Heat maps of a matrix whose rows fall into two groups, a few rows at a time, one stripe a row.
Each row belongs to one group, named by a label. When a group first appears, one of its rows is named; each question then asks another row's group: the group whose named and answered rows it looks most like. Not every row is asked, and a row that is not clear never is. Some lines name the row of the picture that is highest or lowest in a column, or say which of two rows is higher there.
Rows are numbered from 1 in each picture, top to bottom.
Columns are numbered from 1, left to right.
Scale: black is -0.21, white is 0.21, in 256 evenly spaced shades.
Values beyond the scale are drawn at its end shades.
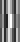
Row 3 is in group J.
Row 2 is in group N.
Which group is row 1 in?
J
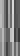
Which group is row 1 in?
N
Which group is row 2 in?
N
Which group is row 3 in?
N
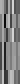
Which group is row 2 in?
J
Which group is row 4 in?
J
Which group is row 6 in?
N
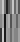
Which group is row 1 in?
N
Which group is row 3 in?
J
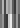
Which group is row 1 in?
J
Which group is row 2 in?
N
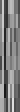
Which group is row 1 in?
N
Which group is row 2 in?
N
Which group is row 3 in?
J
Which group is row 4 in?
J
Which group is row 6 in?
N
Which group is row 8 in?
N
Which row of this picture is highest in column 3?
8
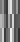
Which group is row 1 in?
N
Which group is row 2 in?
N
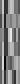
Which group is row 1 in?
N
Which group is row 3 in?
N
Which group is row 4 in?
N
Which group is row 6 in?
J
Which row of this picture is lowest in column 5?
5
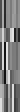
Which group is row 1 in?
J
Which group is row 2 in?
J
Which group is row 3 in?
N
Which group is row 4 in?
J
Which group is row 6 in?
J
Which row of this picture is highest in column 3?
3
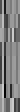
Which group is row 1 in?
J
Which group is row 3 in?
N
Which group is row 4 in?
J
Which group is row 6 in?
J
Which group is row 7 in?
J
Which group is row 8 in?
N
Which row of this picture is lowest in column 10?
8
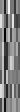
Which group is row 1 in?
J
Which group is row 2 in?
N
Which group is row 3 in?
J
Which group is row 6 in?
J
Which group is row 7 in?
N
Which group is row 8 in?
J
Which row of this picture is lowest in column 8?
1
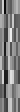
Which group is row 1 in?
J
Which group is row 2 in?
N
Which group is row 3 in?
N
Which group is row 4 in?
J
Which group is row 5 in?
N
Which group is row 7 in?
J
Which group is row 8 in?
N
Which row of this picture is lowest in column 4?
6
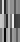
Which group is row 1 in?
J
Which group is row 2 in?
N
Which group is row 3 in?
J
